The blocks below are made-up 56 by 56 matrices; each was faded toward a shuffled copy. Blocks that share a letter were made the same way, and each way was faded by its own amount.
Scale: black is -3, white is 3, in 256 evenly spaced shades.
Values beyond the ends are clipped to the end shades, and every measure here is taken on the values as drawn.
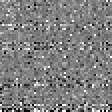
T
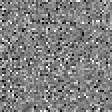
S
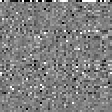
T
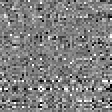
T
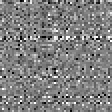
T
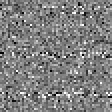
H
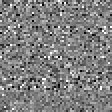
H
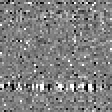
T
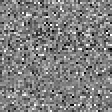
H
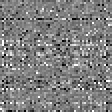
T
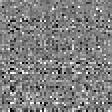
T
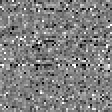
S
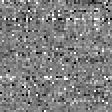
S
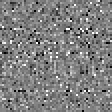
S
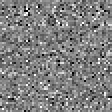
S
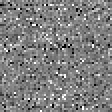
S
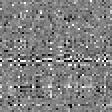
T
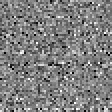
H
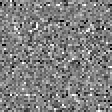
H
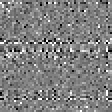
T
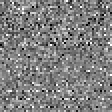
H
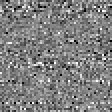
H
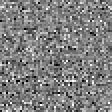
H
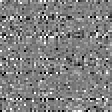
T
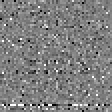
S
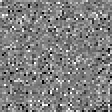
S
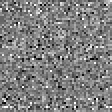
H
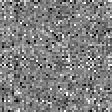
S
